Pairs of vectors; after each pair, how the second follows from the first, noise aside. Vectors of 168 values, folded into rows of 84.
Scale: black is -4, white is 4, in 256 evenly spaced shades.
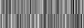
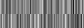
copied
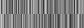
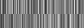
negated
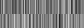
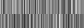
negated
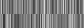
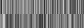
sign-scrambled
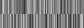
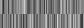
negated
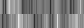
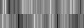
negated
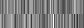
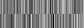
negated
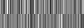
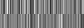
copied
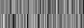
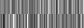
negated
